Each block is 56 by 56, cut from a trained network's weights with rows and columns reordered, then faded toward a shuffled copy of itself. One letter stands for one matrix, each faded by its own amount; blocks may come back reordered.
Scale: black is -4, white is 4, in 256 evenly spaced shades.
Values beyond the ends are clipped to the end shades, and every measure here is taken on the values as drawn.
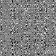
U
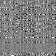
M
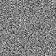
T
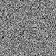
T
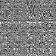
U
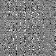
U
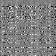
M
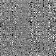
U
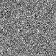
T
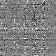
U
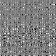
M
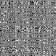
M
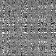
U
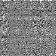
U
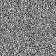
T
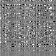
M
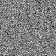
T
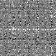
U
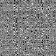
U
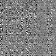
U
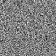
T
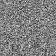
T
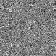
T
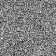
T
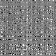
M
